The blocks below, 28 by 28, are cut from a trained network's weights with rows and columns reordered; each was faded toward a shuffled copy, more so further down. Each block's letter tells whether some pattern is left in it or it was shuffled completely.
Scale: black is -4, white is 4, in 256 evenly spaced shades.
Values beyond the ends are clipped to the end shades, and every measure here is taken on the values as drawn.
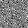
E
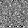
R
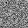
E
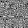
R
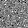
E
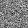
E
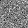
E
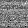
R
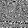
R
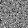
E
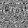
R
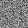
E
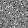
E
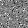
E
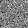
E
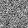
E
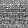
R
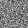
E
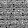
R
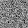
E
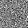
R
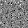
R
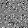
R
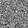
E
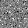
E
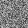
E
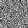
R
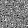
E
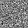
E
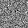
E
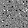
R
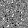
R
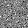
E
